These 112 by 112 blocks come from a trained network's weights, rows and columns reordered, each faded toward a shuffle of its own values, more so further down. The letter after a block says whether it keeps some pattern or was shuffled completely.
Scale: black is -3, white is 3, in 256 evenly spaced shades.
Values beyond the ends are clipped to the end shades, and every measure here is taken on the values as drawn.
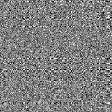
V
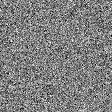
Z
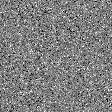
Z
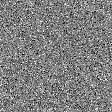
Z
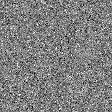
Z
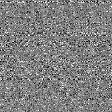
V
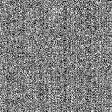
V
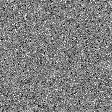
Z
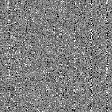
V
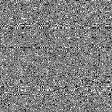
V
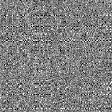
V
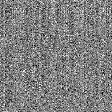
V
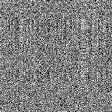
V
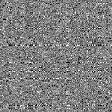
V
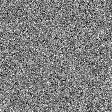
Z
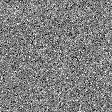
Z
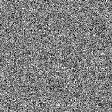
V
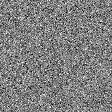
Z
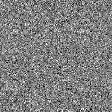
V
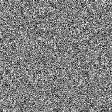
V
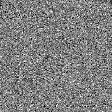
V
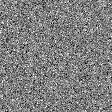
Z
